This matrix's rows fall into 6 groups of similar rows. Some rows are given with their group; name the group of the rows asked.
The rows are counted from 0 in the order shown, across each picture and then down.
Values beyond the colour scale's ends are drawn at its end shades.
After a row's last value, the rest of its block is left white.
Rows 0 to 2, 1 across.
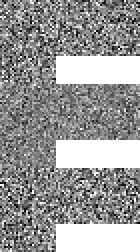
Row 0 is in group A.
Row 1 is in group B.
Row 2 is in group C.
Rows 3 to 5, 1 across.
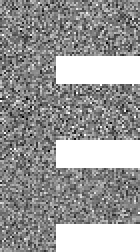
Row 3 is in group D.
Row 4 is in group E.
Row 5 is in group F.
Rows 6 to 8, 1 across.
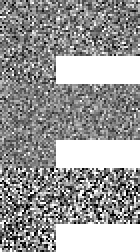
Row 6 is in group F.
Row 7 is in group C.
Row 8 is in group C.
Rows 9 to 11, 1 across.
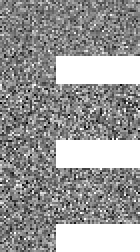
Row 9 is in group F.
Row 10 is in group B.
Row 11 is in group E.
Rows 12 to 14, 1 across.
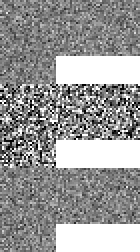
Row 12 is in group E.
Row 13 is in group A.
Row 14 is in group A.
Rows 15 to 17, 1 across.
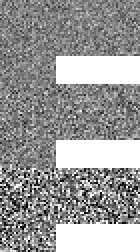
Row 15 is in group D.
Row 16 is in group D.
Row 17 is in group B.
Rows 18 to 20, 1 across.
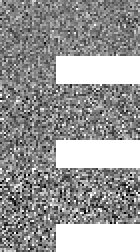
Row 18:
B
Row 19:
E
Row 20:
B
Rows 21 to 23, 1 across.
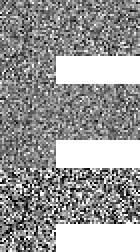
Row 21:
F
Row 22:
C
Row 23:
E
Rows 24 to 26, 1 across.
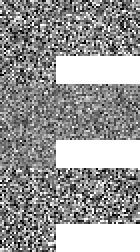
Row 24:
E
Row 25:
D
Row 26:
F
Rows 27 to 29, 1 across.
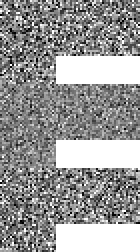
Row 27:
E
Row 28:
A
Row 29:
F
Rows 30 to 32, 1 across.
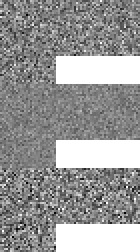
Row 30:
E
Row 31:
D
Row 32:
A
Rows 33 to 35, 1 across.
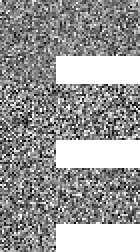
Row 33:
B
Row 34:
D
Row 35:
A
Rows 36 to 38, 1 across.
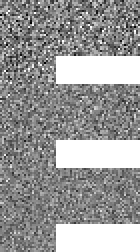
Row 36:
C
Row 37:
C
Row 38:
E
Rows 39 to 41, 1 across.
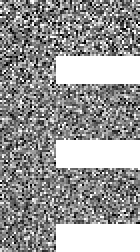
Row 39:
E
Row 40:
A
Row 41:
F
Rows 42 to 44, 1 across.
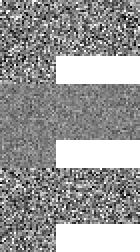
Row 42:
B
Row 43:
A
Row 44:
E
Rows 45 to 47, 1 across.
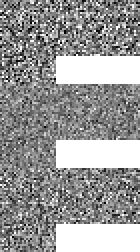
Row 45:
A
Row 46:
B
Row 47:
A
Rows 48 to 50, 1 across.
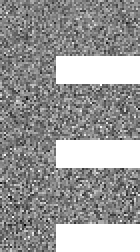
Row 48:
D
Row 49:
E
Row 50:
C
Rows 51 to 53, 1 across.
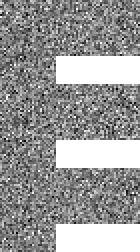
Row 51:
E
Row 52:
D
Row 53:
C
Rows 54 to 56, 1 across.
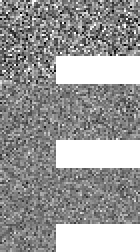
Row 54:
B
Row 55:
B
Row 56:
E
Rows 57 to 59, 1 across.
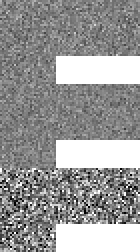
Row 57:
B
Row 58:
A
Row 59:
B
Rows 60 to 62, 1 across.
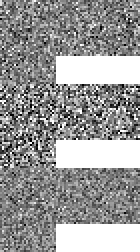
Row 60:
B
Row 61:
A
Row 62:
A
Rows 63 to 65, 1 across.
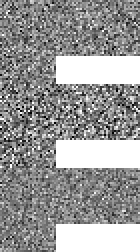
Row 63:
D
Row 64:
D
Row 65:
F
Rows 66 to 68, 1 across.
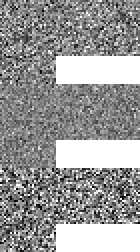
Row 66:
D
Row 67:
C
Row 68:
E
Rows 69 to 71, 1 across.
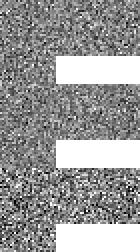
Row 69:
C
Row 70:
B
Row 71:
B
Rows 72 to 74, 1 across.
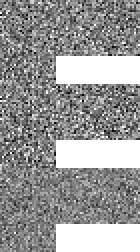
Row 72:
F
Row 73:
F
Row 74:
B
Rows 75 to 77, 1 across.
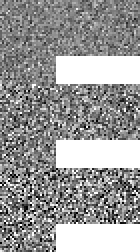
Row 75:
C
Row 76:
B
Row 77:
D
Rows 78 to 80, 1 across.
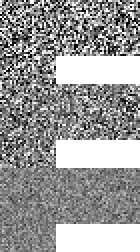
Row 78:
D
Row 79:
B
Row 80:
A
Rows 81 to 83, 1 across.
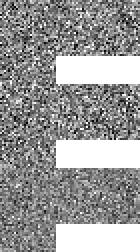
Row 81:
D
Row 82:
B
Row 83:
B
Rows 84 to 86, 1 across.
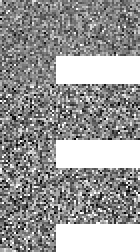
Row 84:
B
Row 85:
A
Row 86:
B
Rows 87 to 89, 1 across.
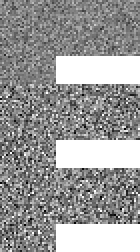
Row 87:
D
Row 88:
F
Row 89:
C
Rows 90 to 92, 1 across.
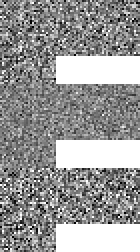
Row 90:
A
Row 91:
F
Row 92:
A
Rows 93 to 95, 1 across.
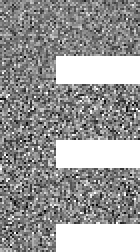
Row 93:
A
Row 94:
C
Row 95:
B
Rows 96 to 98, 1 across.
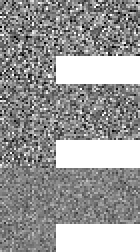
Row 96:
F
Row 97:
F
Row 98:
D
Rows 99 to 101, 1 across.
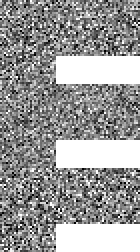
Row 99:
D
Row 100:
D
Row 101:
A
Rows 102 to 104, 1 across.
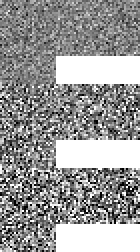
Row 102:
D
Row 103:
C
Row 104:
B
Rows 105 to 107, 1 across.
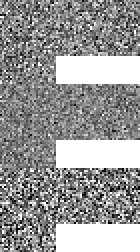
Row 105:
C
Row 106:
F
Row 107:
A
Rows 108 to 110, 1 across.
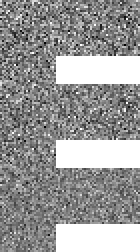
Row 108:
B
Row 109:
B
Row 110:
E
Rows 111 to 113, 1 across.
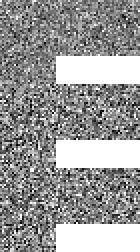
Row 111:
B
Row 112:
A
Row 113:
A
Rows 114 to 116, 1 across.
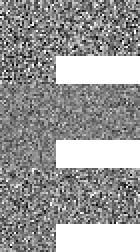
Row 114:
C
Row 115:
A
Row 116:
B
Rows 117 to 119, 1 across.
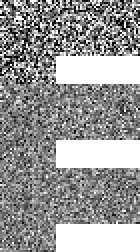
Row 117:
E
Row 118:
E
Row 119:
F
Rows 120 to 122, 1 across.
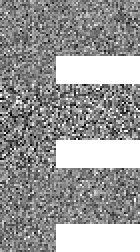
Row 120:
D
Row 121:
E
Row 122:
C
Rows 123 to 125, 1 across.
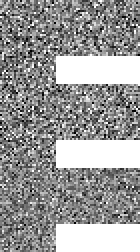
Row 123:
C
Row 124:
D
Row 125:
A
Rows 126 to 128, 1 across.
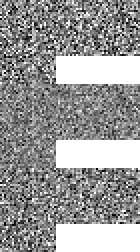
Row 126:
D
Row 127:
D
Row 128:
F
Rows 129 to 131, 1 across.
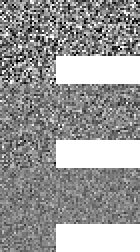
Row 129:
A
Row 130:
A
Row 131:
A
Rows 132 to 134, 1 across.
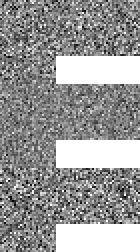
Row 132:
D
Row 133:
C
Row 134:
E
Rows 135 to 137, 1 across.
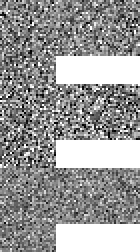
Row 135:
C
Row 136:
F
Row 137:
D
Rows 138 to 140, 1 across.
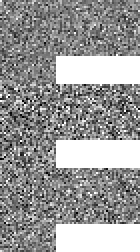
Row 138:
B
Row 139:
E
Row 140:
D
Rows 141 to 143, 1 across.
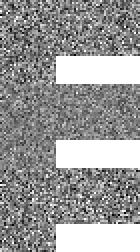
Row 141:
E
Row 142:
E
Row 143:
F
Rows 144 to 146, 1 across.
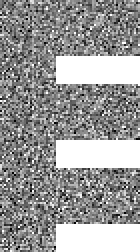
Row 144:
F
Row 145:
F
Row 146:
A
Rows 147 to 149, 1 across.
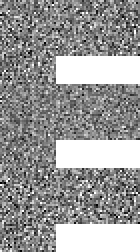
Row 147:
C
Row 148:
F
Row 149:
C
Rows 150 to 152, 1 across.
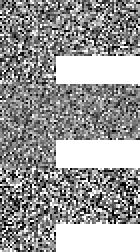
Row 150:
F
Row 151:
F
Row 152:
B
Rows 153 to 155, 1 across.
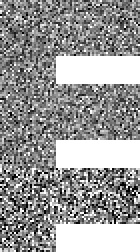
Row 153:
E
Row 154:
C
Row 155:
B
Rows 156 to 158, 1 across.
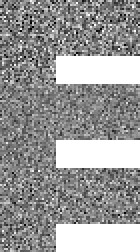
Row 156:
A
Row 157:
F
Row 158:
A
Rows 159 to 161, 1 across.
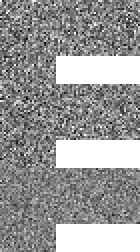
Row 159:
B
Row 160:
E
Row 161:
F
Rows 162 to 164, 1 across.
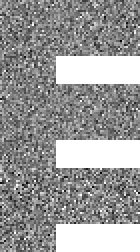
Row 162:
C
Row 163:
C
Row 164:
E
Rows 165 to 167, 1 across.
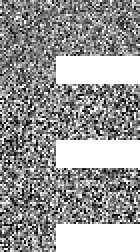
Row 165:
E
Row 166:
C
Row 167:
A
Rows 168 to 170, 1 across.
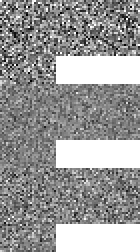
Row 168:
B
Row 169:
B
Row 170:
D
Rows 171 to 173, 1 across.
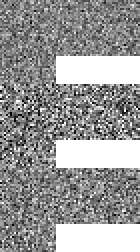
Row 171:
A
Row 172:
E
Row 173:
F
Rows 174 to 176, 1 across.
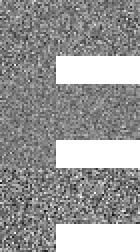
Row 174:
B
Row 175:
F
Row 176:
F
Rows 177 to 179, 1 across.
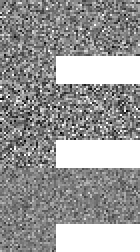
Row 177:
F
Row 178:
E
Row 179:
D
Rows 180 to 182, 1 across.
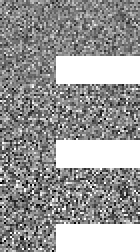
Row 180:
D
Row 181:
A
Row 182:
E
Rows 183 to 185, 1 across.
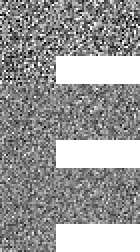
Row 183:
C
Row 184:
C
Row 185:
C
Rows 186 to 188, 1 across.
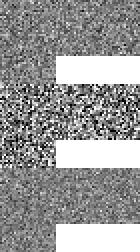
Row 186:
A
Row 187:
C
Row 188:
E
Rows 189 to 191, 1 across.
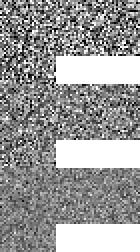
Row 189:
F
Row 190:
A
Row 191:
E
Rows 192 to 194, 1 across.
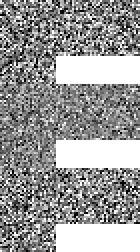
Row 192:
E
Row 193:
A
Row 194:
D
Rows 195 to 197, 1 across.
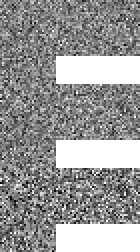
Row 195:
A
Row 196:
E
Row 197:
E
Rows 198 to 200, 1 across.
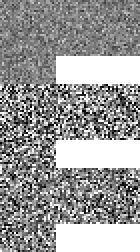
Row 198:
A
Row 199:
D
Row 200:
B
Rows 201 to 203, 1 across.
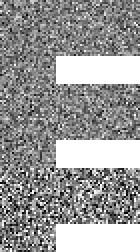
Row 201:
E
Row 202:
A
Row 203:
C
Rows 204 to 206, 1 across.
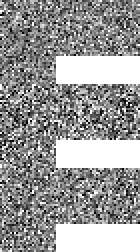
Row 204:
E
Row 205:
B
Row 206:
C
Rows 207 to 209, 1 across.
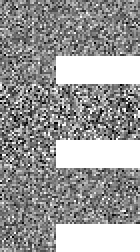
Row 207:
D
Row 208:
B
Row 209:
F
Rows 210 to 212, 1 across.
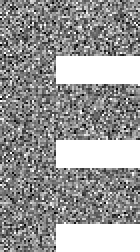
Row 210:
D
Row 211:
F
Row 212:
A
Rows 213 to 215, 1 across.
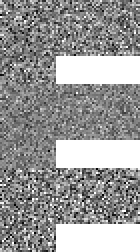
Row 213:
E
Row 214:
E
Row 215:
F
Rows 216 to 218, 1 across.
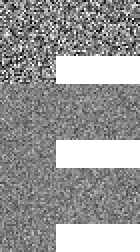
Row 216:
A
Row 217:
D
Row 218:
C
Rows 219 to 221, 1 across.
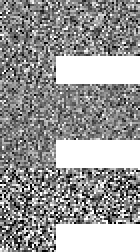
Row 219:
F
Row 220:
A
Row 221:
F
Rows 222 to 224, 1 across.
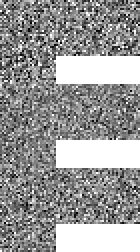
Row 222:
A
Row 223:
B
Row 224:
D
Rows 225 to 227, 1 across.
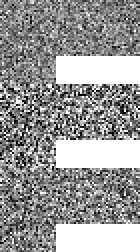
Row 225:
A
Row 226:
E
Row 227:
E
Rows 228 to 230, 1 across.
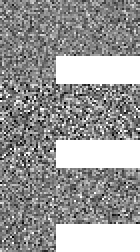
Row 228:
A
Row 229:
E
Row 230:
F
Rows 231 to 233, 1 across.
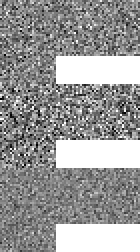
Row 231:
D
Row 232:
E
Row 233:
C
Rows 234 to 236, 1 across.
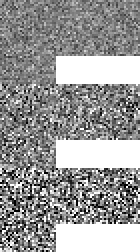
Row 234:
D
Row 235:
B
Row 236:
B
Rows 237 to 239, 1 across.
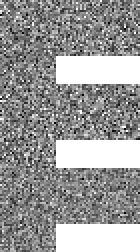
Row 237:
E
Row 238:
F
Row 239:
A
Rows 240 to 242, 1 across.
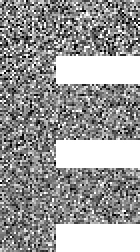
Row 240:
D
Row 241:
A
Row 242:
F
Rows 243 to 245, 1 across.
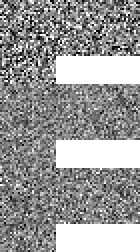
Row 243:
A
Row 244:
D
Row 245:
E
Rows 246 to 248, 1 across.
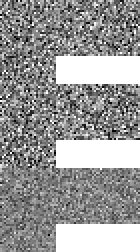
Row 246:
C
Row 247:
F
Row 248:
E
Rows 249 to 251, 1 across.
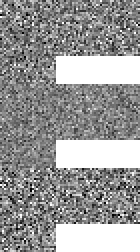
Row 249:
E
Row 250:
D
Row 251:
A
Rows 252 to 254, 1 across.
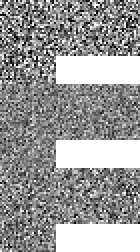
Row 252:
C
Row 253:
D
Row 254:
C
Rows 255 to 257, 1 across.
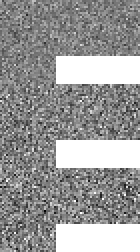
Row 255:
B
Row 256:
C
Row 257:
B
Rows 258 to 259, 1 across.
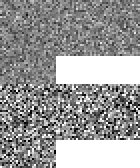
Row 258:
E
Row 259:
D
